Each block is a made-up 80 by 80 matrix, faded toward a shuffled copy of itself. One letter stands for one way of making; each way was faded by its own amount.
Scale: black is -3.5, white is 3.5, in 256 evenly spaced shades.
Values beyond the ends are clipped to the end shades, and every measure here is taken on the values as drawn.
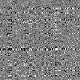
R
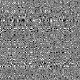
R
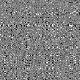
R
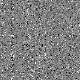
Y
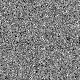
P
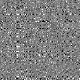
R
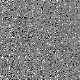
Y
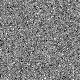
P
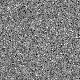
P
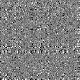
R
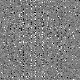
Y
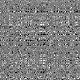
R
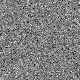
P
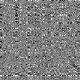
R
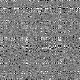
R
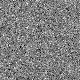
P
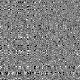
R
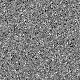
P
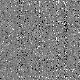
Y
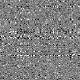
R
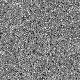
P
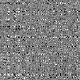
R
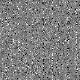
Y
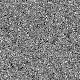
P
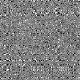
R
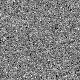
P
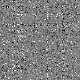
Y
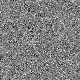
P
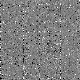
Y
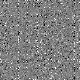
Y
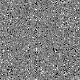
Y
